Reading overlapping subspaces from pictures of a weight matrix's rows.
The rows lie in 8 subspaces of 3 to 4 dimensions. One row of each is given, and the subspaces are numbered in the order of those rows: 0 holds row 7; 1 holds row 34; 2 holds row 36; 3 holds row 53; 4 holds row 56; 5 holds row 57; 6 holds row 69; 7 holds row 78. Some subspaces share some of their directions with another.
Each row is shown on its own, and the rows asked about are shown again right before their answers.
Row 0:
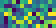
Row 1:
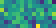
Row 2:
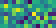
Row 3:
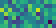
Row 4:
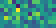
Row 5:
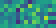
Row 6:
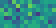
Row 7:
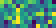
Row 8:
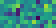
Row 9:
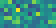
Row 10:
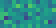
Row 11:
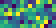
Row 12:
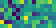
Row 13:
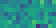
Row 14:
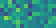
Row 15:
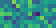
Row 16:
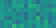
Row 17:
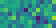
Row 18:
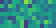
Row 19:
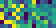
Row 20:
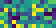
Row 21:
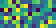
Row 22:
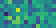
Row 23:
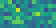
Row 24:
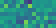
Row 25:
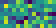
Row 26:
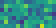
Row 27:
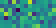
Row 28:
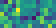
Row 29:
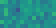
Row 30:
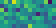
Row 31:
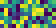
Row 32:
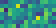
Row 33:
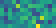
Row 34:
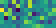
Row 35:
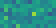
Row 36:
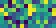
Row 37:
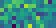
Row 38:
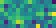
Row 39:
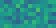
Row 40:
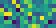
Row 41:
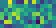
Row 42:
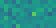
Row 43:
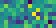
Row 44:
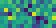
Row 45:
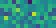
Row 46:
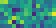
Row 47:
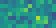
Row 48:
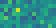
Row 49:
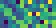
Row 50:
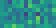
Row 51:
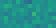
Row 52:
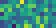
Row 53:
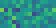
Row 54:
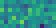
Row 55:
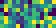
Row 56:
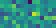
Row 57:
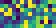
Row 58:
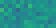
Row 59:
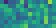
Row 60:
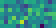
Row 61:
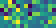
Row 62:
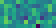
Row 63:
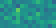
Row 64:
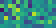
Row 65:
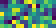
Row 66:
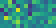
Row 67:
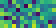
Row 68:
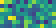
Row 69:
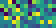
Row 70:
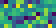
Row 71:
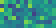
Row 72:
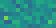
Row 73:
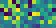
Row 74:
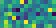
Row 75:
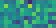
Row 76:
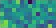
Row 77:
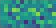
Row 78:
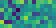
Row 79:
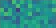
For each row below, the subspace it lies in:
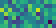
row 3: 6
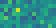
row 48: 4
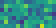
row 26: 0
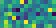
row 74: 2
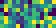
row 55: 0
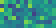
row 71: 1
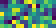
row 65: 3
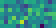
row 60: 0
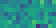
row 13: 0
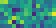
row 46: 3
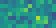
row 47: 6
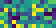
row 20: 3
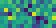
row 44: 6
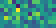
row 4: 6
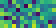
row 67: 5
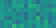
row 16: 7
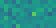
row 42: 3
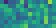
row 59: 5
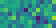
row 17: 6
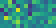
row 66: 2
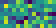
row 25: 0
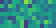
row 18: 1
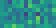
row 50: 7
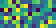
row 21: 0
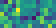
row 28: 4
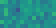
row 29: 3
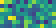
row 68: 1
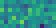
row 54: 0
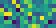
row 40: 7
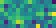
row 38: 0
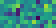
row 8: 6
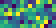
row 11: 6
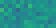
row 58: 1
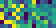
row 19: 7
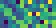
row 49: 5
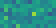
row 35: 3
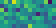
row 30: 5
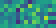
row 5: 4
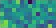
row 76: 5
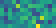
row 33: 2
